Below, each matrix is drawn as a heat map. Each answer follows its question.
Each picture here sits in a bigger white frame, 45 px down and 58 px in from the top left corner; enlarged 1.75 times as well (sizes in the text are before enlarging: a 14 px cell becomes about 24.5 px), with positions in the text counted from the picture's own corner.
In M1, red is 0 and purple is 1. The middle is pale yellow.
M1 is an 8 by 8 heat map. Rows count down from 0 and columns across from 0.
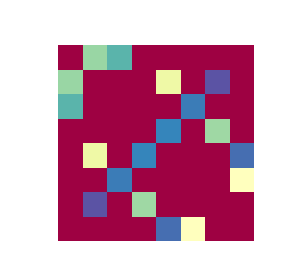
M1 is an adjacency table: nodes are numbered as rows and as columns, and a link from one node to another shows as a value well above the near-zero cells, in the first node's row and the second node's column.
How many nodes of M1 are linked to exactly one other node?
0
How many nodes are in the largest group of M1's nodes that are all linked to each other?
2
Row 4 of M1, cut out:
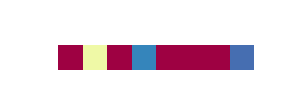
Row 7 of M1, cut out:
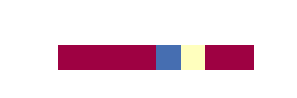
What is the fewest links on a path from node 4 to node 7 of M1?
1
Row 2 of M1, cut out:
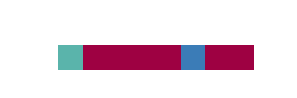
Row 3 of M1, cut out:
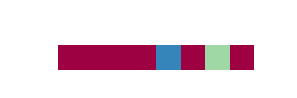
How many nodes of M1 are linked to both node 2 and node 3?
0
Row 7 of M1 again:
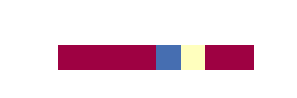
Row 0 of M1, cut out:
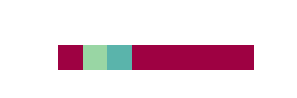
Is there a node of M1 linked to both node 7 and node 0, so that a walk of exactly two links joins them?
no
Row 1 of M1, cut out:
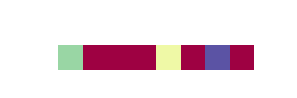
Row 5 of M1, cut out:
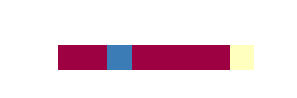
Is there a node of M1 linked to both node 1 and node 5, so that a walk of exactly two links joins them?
no
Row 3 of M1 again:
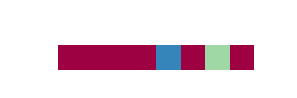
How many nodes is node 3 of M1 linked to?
2
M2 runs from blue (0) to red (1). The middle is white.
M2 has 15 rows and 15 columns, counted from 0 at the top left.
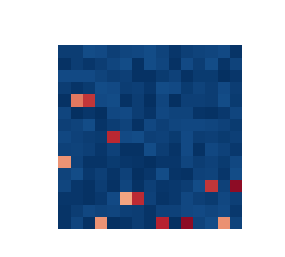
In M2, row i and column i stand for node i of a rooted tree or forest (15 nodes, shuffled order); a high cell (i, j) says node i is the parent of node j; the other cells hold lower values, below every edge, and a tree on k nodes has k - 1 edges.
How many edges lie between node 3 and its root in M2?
2
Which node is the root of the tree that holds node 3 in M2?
11
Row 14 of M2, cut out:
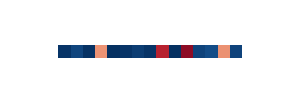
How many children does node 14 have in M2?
4
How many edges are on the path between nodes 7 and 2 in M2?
2
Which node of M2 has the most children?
14
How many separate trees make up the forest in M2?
3
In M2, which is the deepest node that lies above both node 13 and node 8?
14
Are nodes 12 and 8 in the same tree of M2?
yes
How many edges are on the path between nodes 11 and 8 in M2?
2
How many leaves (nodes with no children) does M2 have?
9
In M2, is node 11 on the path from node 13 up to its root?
yes
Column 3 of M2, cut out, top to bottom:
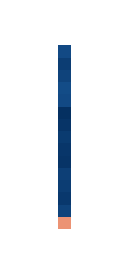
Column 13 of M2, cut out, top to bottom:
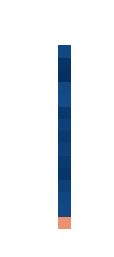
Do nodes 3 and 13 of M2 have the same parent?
yes
